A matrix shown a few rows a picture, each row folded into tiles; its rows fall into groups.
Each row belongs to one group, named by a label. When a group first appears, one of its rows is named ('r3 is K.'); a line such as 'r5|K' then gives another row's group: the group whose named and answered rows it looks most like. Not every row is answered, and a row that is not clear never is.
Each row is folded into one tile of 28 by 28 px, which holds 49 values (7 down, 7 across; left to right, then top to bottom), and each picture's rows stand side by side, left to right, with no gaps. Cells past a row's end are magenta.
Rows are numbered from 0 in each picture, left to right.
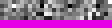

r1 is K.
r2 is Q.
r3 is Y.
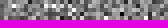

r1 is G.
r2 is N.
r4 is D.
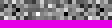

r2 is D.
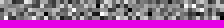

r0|Y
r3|K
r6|G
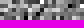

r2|Q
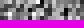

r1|Y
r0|Y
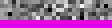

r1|Y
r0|D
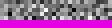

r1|N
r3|Y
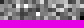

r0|G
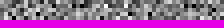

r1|D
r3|D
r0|Y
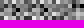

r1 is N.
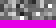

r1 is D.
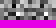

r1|K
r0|K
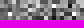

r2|K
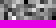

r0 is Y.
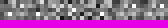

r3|K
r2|N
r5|D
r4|D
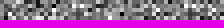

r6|G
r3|Q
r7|N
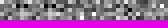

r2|Q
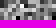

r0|D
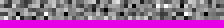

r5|G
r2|D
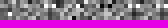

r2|D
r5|G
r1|G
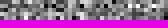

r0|Q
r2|Q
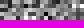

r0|Q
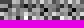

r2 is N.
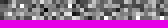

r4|Q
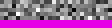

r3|Y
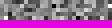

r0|Y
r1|Q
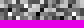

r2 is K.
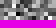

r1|K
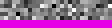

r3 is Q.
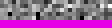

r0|D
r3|G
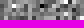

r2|Y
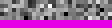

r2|D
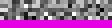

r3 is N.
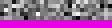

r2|K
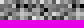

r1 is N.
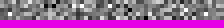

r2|G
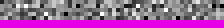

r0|G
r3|K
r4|Q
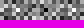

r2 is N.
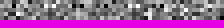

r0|K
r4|G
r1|G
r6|N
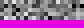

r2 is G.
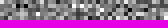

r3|N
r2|G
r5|Q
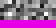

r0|Y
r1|K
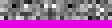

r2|Q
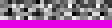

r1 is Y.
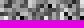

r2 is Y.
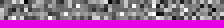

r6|N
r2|D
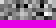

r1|K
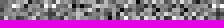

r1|G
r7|G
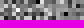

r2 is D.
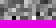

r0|Y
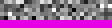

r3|G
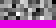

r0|K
